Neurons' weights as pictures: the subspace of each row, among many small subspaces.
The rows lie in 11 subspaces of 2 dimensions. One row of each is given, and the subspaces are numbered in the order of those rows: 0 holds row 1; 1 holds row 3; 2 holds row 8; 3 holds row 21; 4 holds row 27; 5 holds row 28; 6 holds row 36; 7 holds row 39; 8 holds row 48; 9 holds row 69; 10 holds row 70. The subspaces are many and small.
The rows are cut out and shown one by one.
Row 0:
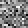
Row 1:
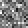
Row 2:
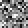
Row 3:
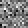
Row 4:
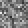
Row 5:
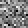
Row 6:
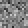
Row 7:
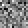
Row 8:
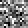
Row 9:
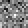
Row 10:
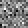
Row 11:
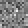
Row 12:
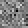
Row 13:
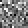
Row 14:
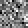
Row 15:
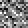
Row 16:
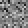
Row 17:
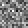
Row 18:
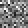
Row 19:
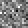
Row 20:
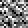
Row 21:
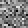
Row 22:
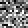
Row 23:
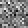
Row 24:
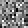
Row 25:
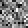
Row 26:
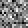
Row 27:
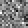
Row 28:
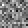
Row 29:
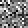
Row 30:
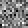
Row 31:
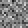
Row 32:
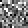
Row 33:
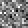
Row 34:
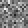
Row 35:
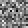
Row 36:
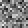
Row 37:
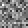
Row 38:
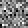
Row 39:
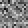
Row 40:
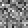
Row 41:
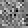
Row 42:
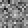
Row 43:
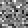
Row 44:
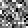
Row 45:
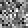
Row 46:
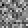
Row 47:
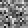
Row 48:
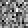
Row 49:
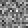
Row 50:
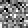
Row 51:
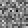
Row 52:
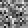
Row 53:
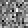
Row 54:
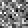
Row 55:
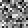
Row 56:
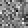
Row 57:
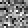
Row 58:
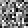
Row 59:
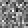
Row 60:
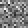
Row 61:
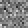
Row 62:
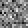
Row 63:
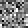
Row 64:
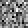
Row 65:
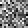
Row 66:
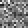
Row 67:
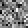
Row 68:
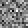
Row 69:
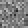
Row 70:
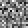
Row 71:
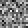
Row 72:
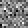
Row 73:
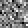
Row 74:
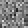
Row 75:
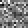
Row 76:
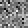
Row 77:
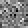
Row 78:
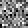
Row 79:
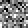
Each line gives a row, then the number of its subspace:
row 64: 8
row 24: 8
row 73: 4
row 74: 8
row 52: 2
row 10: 1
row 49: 10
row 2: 6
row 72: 1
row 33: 3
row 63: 9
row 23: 7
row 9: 6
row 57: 2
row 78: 1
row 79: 6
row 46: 5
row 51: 10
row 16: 4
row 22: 2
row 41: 5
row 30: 1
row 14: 4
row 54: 3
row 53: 8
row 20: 3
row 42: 5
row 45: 7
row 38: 1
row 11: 9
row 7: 10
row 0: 3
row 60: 7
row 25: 0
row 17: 9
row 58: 8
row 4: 2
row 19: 3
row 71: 10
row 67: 0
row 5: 3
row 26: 7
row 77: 6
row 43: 2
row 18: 7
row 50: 6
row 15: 3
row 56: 4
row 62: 7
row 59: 8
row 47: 2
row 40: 9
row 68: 9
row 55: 6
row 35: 10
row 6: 9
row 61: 1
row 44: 0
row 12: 5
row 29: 4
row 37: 5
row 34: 5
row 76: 4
